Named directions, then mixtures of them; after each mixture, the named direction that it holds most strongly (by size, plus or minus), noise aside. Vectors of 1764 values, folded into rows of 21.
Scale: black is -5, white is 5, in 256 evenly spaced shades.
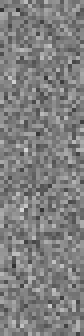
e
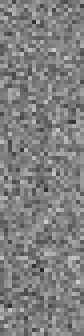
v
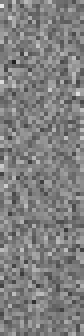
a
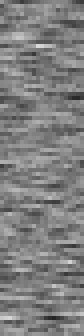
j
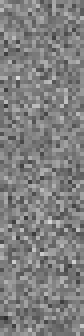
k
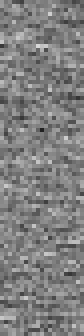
j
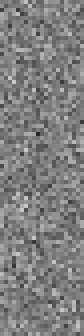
e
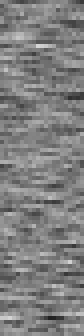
j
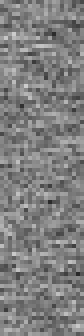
j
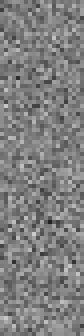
k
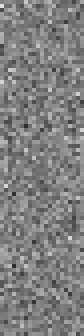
a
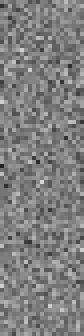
a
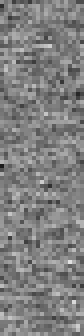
j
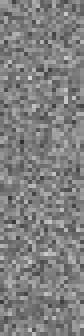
k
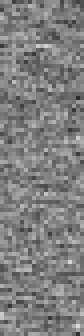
j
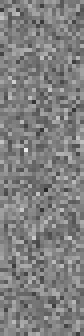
e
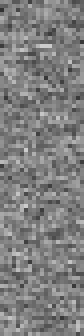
e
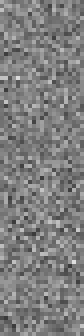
k
